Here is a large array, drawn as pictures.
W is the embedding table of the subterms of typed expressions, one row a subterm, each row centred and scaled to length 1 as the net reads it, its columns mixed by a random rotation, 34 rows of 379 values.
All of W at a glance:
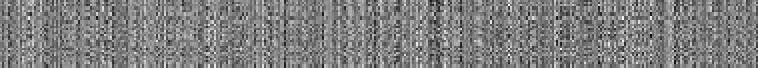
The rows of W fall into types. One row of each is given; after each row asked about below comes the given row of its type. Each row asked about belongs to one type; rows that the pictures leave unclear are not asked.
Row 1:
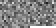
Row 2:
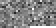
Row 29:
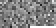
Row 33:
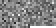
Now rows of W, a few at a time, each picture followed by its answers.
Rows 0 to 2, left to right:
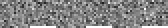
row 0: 2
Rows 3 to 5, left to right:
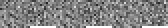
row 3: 1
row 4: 1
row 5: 1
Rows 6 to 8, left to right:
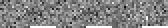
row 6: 33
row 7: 33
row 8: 29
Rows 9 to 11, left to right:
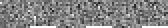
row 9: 29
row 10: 2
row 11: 2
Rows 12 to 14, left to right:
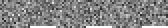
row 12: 33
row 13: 1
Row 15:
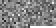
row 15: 33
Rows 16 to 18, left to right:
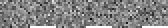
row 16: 29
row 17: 33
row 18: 33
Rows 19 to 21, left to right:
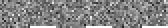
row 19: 33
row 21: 29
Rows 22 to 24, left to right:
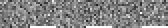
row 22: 29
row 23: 1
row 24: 2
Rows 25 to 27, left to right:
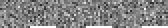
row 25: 1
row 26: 33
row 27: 2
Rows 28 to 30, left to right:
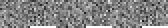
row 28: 1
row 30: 1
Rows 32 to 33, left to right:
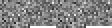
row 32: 33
